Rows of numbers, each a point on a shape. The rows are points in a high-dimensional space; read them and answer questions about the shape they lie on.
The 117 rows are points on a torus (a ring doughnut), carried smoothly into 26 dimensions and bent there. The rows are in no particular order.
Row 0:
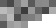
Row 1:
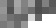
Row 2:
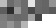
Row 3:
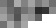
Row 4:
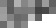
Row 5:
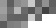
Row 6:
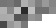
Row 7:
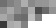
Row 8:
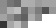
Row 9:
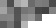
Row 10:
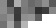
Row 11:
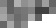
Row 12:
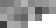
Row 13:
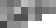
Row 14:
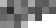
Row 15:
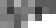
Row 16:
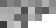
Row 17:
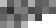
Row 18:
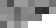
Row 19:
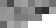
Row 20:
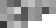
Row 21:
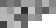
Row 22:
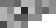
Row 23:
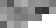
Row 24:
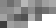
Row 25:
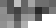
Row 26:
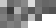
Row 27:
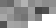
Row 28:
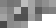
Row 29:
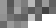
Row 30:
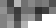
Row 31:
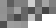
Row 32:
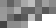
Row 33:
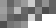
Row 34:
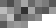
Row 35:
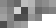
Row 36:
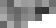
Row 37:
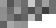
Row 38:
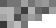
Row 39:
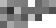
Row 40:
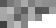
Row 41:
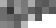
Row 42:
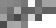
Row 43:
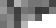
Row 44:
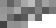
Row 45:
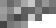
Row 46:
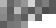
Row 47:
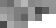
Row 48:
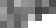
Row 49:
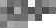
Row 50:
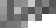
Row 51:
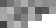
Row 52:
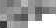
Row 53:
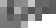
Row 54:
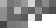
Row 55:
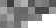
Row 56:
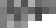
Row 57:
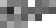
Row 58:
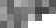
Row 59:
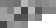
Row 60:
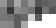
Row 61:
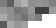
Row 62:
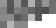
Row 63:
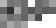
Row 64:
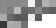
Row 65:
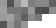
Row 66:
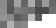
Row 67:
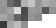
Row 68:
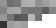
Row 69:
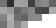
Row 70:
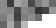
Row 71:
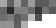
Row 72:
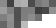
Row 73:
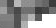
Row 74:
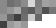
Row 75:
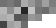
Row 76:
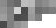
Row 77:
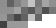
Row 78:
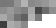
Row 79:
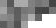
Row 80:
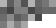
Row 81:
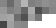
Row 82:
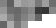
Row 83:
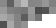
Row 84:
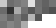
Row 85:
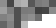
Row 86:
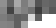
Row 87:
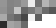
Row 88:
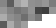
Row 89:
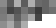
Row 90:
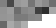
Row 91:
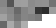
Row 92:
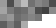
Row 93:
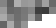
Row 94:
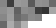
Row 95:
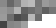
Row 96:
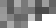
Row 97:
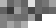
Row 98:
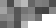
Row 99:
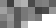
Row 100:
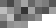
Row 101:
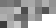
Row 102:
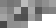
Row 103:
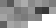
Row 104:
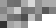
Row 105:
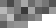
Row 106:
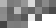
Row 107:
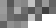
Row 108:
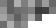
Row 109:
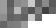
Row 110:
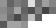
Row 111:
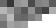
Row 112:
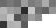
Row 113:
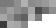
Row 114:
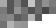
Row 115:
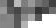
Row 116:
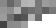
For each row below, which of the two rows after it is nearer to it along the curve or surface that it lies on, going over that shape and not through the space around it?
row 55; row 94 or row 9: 9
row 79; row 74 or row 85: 85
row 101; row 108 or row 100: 100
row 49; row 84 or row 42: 42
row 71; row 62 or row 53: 53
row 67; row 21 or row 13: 21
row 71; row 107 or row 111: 107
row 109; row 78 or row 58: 58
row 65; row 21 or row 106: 21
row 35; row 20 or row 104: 20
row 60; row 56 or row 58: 58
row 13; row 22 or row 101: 22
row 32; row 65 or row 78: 78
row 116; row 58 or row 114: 114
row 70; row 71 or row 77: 71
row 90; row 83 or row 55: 83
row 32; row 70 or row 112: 112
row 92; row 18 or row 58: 58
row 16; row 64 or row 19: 19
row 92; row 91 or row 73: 73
